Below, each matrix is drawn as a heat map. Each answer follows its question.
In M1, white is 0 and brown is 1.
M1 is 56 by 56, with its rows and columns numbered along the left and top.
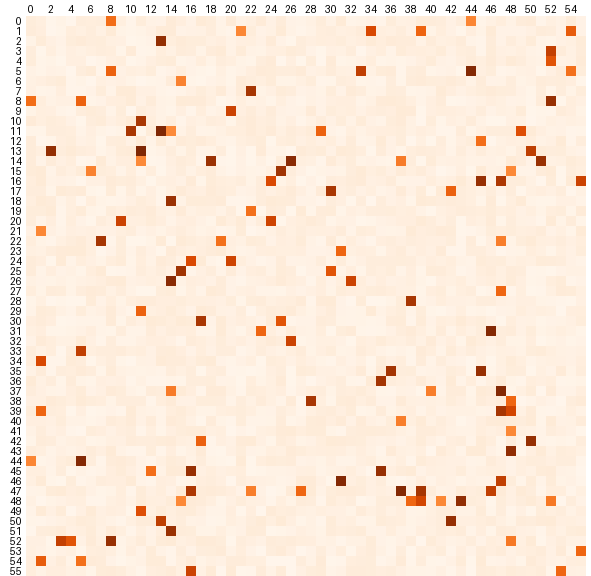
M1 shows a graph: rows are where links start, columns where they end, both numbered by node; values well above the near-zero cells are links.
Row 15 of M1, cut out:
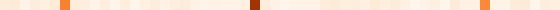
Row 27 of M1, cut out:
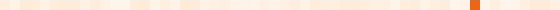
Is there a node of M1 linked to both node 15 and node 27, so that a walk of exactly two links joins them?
no
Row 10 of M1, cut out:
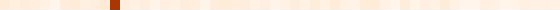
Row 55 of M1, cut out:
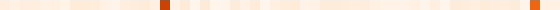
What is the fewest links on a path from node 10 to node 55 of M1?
6
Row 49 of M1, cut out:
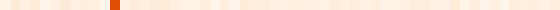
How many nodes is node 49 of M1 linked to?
1
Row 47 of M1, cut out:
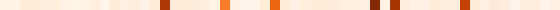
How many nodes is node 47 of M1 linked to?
6
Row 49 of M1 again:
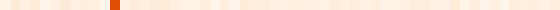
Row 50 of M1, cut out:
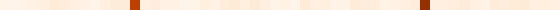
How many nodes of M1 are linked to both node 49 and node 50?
0
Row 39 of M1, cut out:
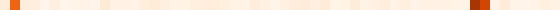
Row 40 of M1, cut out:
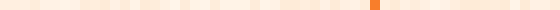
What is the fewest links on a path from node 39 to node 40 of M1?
3
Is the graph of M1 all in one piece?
yes
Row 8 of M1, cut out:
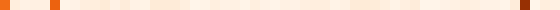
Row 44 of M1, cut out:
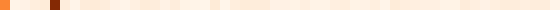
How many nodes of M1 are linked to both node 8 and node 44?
2
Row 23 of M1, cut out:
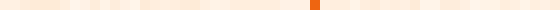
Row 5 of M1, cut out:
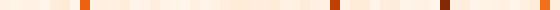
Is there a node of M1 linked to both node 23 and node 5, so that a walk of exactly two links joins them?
no
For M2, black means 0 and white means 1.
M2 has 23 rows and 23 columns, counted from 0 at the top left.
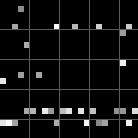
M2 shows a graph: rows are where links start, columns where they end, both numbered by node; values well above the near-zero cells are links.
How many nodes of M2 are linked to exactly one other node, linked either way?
8
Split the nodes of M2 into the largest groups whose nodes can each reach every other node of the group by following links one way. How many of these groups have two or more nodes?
0
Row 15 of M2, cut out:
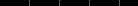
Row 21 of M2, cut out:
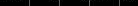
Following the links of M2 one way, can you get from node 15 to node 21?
no
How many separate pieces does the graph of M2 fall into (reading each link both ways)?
1
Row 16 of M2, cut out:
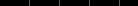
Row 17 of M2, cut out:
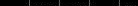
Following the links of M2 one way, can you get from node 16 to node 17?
no
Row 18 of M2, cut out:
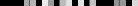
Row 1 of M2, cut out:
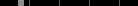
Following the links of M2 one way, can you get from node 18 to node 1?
yes
